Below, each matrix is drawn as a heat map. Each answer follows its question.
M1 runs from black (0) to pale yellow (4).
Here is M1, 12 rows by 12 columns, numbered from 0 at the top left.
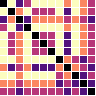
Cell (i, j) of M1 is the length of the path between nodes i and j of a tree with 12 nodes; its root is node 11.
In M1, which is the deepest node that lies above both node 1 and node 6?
8
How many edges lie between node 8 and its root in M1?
1
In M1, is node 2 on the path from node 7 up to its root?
no
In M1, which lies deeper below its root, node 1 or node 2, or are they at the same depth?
node 1
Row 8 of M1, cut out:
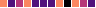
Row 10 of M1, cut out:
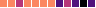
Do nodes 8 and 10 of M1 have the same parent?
yes
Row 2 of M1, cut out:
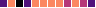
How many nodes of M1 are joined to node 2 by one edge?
3
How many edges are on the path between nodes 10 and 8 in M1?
2
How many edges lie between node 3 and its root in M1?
2
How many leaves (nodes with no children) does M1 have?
8
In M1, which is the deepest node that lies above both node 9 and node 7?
10
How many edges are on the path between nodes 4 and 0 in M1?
4
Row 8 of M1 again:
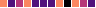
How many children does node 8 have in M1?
4
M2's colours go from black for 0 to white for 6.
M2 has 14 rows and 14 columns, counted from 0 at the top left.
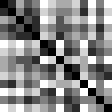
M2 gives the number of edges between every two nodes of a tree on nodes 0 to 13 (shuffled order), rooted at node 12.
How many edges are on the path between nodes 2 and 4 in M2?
1
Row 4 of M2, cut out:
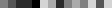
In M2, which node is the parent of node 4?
3
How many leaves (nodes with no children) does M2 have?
7
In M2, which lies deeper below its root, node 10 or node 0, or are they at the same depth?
the same depth
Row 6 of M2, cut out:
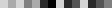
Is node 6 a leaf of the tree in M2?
no
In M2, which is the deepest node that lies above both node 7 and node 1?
3
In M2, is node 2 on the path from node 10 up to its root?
no
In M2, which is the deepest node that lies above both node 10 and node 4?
3
